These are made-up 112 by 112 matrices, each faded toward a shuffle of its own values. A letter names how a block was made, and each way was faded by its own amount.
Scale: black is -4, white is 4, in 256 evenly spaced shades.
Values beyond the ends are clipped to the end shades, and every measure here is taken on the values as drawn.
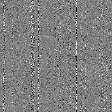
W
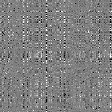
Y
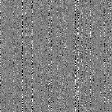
W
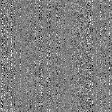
W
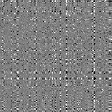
Y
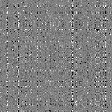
Y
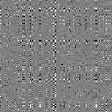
Y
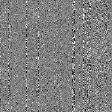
W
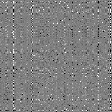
Y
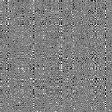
Y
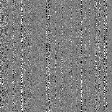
W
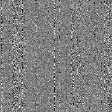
W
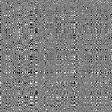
Y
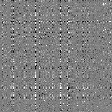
Y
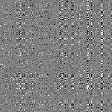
Y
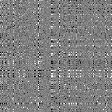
Y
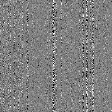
W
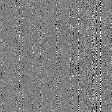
W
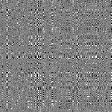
Y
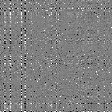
Y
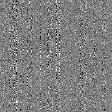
W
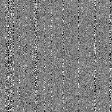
W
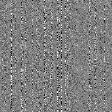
W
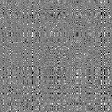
Y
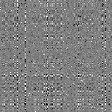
Y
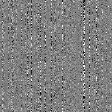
W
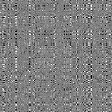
Y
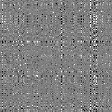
Y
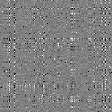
Y
